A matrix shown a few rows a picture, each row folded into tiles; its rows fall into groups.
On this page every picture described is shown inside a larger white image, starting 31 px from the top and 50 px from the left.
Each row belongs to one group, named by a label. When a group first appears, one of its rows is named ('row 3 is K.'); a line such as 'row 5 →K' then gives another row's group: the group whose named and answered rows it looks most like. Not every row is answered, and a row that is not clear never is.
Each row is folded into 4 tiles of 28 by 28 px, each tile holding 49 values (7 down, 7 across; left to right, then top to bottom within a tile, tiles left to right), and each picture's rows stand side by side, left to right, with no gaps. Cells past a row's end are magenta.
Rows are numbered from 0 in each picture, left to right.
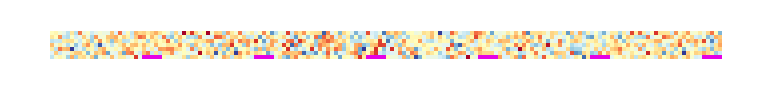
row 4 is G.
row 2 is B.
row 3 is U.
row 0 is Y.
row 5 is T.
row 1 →T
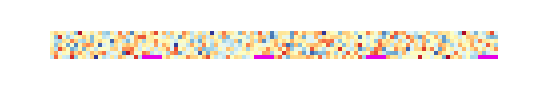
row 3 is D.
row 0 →Y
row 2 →B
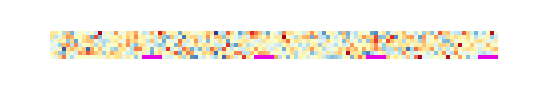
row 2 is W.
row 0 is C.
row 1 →U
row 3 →D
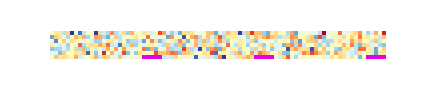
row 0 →W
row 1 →U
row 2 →C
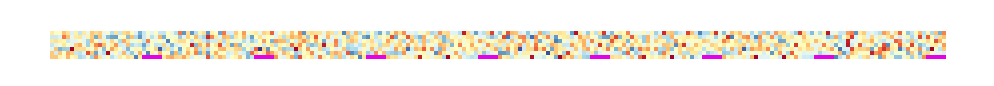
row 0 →G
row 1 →W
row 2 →G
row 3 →D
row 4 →D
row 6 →D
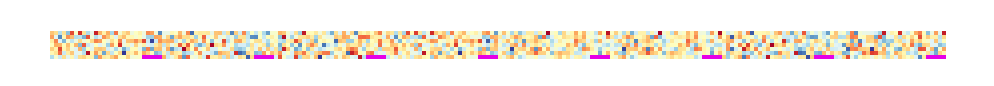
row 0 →T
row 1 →G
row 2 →Y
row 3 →T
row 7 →C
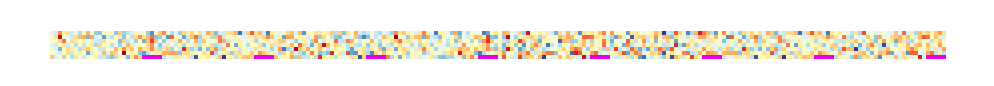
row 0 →W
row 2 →G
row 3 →W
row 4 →Y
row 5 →U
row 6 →U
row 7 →Y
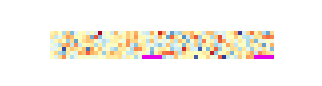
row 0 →C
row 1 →U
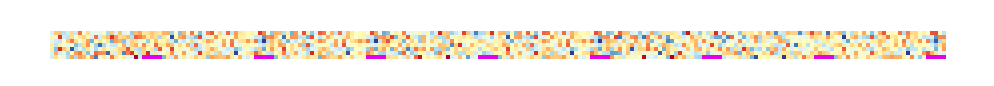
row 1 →T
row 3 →D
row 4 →T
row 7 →T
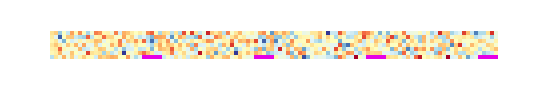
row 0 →T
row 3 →D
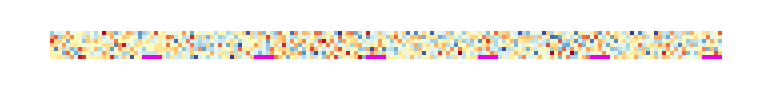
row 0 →D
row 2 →B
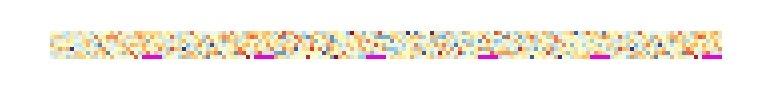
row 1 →Y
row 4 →U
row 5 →Y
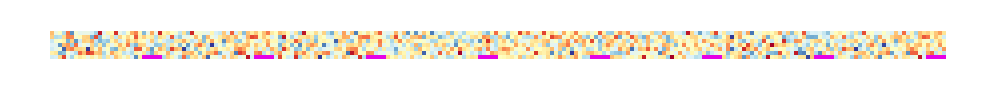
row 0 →C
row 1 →Y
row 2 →Y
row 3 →W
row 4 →T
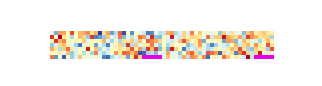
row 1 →Y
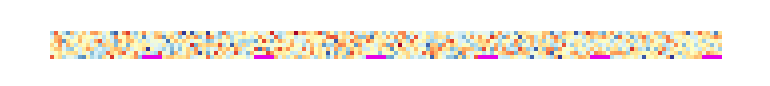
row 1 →W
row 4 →U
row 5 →U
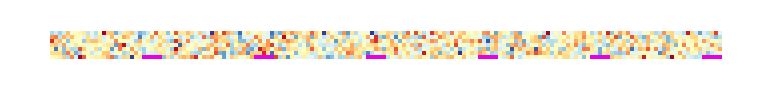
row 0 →D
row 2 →W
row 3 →T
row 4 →C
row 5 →D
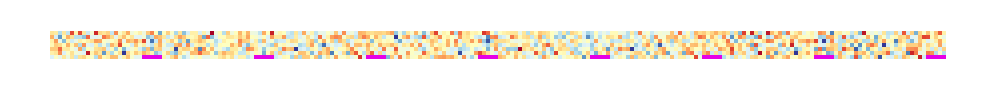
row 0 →T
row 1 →C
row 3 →T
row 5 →Y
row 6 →T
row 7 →Y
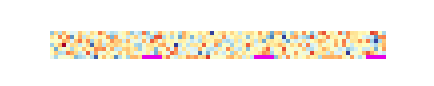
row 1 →B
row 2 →T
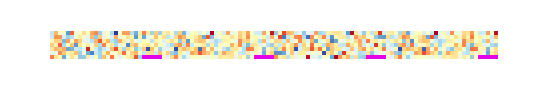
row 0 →B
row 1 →C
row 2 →D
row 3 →C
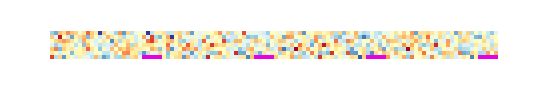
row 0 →W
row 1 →G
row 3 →G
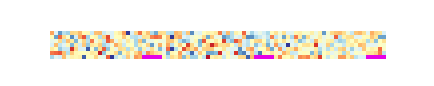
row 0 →U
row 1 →G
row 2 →B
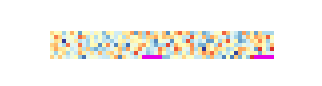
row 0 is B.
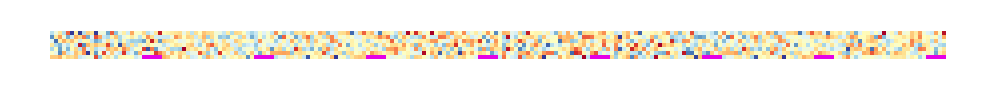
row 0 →W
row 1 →G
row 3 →T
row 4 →Y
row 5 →G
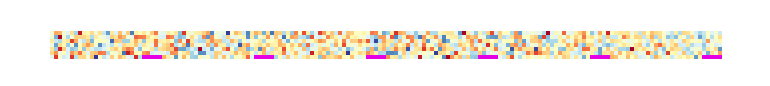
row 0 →Y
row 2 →T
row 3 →D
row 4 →C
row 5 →G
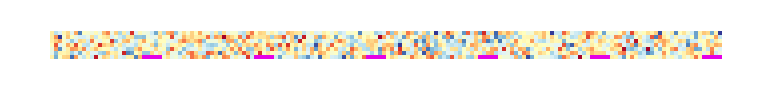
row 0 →G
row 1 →Y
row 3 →B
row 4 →U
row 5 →B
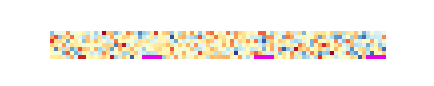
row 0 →D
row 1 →T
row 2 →G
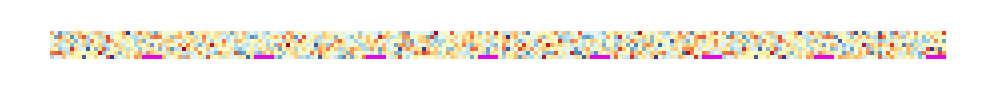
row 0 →U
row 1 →G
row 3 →C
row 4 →G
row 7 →W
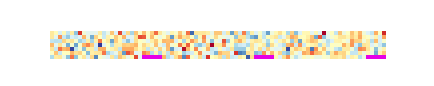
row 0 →Y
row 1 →G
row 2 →C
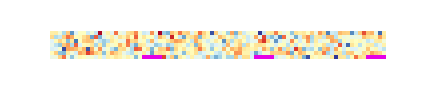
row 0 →C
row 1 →W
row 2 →U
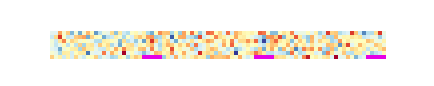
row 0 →W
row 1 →T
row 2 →D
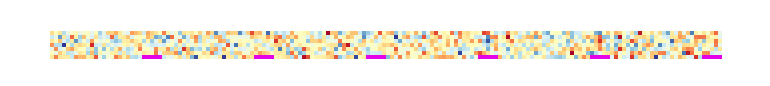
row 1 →U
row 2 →D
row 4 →W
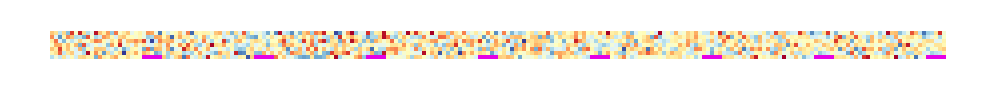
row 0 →T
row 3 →T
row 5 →C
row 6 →D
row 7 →D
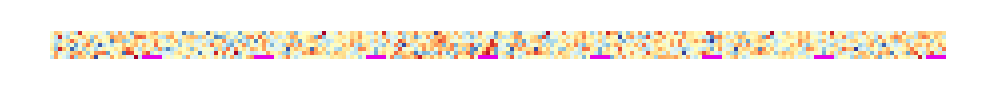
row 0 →Y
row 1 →W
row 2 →C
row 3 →B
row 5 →T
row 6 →C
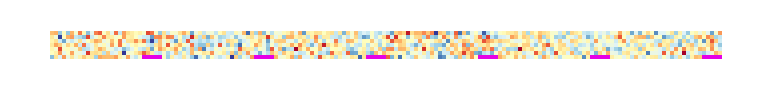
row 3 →W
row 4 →G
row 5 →W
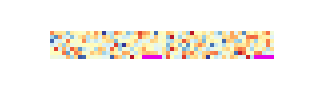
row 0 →U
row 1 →Y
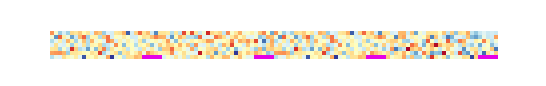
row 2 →U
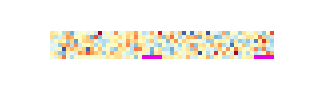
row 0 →C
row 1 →W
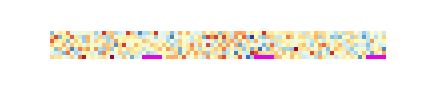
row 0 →D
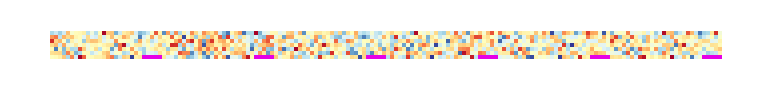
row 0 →D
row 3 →Y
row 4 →U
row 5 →D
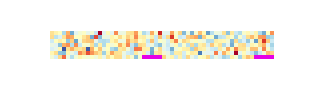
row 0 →C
